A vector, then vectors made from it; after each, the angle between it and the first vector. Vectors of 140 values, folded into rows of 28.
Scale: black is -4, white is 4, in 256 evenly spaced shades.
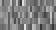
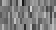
nearly opposite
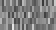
partly aligned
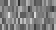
orthogonal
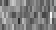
partly aligned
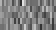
nearly parallel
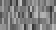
nearly opposite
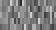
nearly parallel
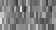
orthogonal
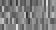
orthogonal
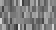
partly opposed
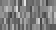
partly aligned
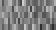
nearly parallel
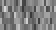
partly opposed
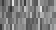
orthogonal
